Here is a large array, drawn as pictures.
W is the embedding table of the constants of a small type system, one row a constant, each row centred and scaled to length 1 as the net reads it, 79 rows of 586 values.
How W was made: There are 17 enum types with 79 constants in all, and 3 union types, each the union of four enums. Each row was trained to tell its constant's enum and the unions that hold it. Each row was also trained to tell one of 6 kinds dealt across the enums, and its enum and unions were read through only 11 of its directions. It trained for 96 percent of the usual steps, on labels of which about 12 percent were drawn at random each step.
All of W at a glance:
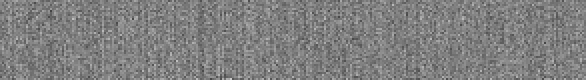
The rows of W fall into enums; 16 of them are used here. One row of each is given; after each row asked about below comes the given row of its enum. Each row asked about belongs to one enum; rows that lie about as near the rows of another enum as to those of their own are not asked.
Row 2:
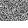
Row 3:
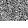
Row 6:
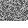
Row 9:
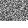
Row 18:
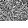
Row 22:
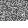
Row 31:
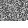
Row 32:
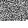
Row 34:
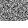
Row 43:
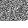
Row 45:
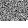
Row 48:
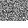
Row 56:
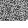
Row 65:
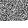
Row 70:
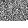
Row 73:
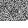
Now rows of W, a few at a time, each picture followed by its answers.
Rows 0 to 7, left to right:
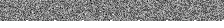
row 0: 9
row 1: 45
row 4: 32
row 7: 56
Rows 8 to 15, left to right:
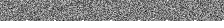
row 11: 43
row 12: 70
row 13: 32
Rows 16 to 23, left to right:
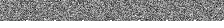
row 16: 6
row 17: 70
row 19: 6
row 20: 65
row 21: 45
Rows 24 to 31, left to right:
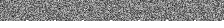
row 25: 6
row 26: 2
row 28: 6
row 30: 45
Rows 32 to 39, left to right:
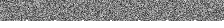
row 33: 70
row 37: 65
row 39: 48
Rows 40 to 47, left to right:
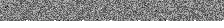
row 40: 6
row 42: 6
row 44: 9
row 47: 65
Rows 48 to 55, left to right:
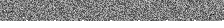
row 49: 65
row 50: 43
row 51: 70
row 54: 43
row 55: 70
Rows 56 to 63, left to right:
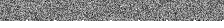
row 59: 2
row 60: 32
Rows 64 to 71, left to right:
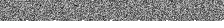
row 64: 9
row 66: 70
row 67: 56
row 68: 32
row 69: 9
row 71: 43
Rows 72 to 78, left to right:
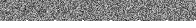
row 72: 9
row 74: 56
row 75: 65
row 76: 43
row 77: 65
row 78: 9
